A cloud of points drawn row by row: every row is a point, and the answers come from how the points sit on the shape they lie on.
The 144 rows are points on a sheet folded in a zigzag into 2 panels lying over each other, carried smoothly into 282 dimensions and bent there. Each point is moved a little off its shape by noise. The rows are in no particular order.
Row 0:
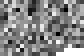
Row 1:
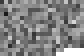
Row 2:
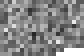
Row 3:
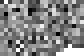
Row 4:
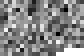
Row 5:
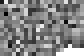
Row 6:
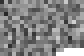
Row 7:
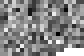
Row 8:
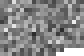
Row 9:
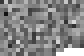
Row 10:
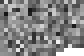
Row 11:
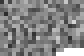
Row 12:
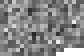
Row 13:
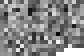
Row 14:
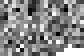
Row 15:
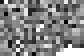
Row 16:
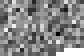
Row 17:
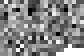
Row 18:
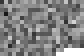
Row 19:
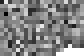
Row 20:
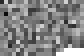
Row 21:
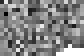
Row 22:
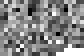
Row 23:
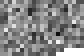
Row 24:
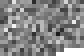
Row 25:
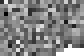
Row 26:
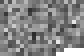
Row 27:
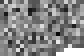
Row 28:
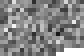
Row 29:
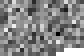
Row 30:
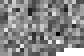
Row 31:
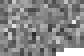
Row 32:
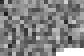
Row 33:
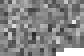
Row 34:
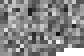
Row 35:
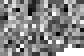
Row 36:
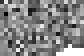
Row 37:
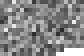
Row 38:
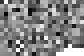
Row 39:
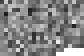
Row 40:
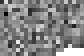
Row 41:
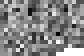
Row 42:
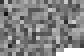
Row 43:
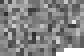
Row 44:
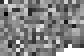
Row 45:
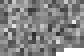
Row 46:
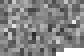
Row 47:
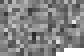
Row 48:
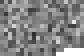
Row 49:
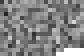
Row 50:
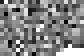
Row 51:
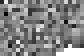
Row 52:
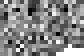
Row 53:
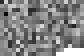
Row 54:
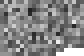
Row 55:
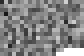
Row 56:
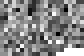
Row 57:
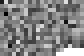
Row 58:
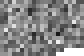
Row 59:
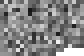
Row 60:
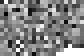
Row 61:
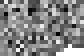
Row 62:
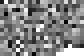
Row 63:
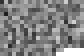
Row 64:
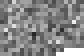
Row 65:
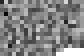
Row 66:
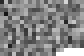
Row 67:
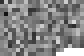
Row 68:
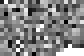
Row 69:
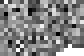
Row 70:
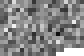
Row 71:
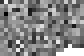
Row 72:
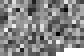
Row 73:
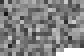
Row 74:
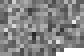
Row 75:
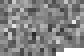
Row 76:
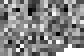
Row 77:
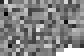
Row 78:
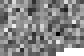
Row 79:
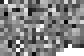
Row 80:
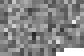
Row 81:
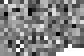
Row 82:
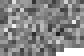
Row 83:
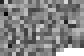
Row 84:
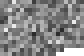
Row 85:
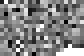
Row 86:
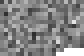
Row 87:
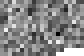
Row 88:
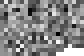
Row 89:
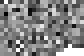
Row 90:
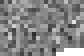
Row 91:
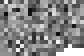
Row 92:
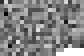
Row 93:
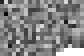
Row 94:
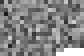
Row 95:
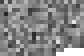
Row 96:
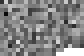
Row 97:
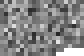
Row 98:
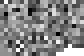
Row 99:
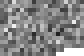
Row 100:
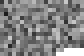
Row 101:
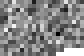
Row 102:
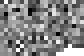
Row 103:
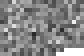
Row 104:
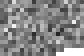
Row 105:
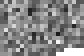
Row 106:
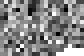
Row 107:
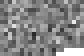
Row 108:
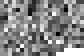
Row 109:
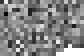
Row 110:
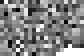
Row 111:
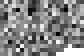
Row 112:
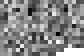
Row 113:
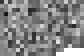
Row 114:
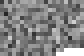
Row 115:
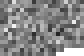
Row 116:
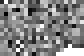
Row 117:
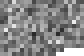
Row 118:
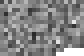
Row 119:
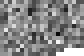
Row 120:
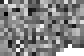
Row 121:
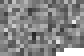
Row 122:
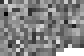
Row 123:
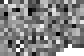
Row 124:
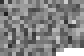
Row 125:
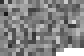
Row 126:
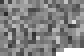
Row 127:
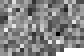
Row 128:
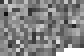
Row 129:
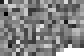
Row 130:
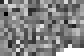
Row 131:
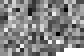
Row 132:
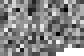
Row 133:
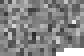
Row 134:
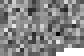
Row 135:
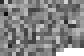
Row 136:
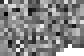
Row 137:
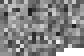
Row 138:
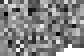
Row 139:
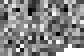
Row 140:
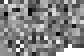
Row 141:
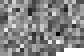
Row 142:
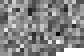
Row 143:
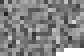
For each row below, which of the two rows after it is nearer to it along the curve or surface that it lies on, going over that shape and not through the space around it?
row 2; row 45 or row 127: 127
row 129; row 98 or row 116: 116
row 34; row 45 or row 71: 71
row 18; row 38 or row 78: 38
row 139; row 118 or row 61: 61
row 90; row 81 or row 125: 125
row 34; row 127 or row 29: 127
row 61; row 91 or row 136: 136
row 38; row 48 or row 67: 67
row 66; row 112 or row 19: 19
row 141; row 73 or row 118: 118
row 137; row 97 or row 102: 102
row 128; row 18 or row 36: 18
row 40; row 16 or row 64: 64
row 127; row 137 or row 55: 137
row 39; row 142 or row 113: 142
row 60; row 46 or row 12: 12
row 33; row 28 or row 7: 28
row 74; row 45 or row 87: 87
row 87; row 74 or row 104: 74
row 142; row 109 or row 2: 2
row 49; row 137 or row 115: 137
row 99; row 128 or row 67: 67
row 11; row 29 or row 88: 29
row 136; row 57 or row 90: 57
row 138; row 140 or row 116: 116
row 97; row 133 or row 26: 133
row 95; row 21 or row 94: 94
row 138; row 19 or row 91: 19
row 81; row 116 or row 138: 116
